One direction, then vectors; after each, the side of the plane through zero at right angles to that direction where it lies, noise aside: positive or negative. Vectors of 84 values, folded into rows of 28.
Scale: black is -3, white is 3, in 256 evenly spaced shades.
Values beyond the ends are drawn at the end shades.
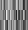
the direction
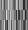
positive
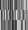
negative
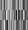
positive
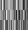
positive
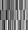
negative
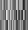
positive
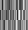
negative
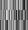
positive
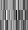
positive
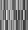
positive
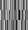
positive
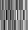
negative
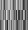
positive
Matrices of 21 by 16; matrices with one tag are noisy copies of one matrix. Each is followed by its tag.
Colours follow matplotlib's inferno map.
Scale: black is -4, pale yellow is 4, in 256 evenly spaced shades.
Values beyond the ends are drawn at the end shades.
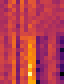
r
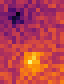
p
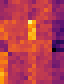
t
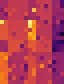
t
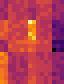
t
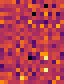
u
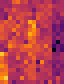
t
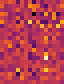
u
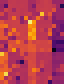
t
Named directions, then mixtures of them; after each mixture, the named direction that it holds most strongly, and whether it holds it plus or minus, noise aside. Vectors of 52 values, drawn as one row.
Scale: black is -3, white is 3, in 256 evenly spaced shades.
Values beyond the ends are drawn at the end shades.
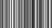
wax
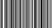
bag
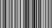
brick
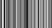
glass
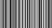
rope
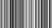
wax, minus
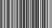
rope, minus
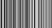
glass, plus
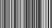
brick, plus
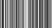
glass, minus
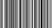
bag, plus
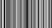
glass, plus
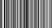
glass, plus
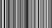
glass, plus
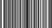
glass, plus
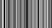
glass, plus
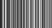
rope, minus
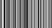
glass, plus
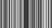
glass, plus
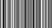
bag, minus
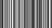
wax, plus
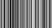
wax, minus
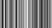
glass, minus
